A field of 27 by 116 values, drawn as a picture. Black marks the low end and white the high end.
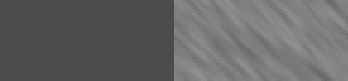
It is made of 1 by 2 panels. Panel 1,1: low, flat. Panel 1,2: middling, slanting down to the right, faint in contrast.
